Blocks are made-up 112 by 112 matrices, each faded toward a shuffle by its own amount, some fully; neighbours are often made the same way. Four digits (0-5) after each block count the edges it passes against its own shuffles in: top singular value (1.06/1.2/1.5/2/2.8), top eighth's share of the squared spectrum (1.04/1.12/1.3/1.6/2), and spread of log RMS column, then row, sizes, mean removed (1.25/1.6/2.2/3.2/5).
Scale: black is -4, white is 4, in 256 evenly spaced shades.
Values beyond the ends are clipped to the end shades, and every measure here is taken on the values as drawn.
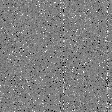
2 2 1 0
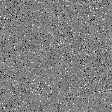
1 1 1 0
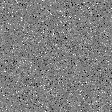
0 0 0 0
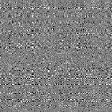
4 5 2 4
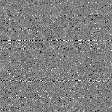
4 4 1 3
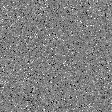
0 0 0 0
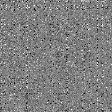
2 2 3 2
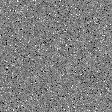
0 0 0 0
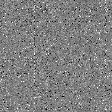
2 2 2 1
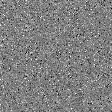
0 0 1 0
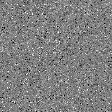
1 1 1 1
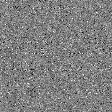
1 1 0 2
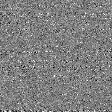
1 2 0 3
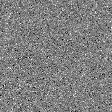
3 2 0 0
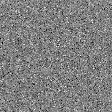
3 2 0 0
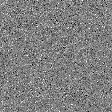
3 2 0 1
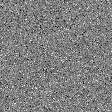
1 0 0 0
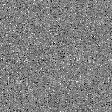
3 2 0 1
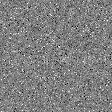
2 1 0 0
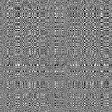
5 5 4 4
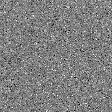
3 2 0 0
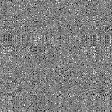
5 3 2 2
